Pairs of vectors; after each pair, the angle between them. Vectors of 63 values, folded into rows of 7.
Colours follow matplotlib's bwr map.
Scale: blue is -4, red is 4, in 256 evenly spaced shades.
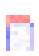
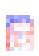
nearly opposite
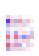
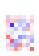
orthogonal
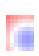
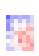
nearly opposite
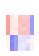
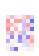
partly aligned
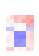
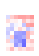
nearly parallel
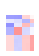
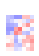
nearly parallel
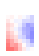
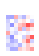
partly opposed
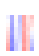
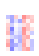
nearly parallel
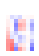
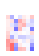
nearly parallel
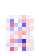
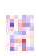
nearly opposite
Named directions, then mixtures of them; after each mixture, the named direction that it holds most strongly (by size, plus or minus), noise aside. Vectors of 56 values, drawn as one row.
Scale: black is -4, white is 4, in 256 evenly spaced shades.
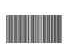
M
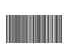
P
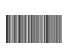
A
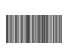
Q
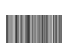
Q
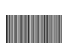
Q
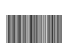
Q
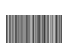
P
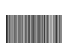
A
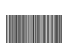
P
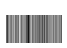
Q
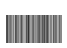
Q
